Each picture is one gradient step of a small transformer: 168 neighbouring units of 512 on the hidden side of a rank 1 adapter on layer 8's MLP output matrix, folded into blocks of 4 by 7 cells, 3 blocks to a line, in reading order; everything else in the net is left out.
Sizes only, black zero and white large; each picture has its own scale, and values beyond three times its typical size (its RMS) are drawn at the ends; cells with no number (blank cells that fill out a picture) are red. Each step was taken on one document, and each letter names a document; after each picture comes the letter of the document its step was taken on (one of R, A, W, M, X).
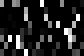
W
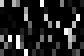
W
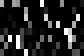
W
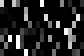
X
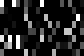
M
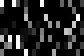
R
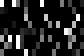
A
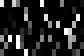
X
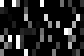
A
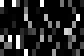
R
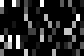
M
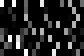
R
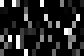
A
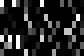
M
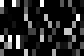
M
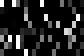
A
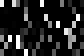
X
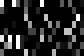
M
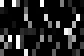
A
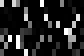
A
